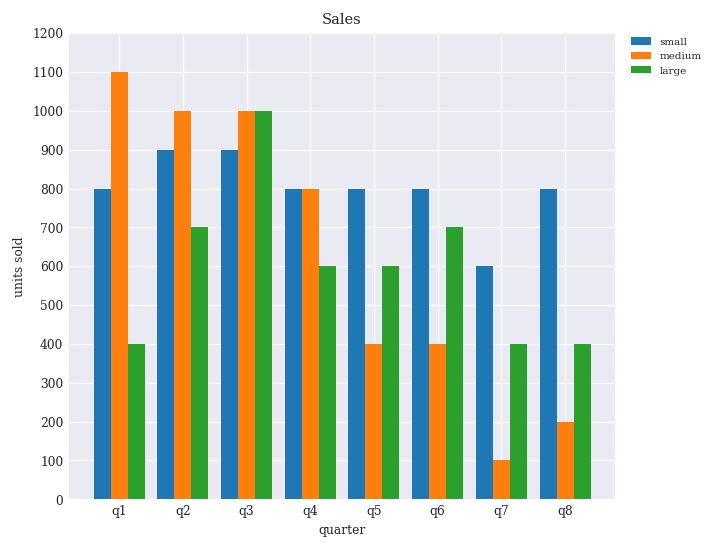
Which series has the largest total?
small
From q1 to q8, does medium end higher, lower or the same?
lower
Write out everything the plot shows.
Title: Sales
x-axis: quarter, ticks q1 q2 q3 q4 q5 q6 q7 q8
y-axis: units sold, ticks 0 100 200 300 400 500 600 700 800 900 1000 1100 1200
Legend: small, medium, large
Values:
small: 800 900 900 800 800 800 600 800
medium: 1100 1000 1000 800 400 400 100 200
large: 400 700 1000 600 600 700 400 400
